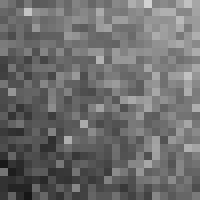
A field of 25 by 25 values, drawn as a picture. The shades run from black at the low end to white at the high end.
Mirror symmetry: none. Odd rows or columns: none. Histogram: bell-shaped. Average level on the scale: 40%. Stripes: none. Ninth with the highest average: top right. Slope: up to the top right. Grain: fine. Ninth with the lowest average: bottom left.
